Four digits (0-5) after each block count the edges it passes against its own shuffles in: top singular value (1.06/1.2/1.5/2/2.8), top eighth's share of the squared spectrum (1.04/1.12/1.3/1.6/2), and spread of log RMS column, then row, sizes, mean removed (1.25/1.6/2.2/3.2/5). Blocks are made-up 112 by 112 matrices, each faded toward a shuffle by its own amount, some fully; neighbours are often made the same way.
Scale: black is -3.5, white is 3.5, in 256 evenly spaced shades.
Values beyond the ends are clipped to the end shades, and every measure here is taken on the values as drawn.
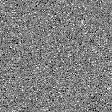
3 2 0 0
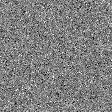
0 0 0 0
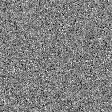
0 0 0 0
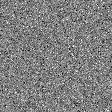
0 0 0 0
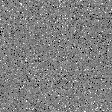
3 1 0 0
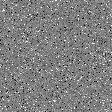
0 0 0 0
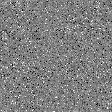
3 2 1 1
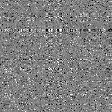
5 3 2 3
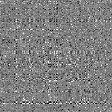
5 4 3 3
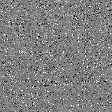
3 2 1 1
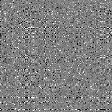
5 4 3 3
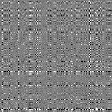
5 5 4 4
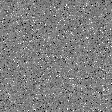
2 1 0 0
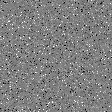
0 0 0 0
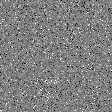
2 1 0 0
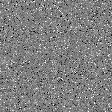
3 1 0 1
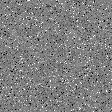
0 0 0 0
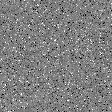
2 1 0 0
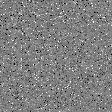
3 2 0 1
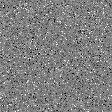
3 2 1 1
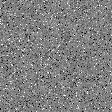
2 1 0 0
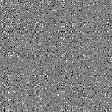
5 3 2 2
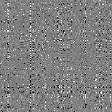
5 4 3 2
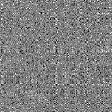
4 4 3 2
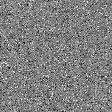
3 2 0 0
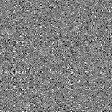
4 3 2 2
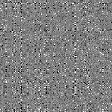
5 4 3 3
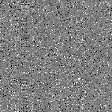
4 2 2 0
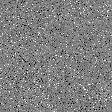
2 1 0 0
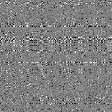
5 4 2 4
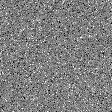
1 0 0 0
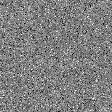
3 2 0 0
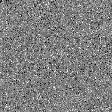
3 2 1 0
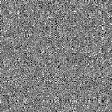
4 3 2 2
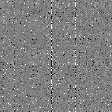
4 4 2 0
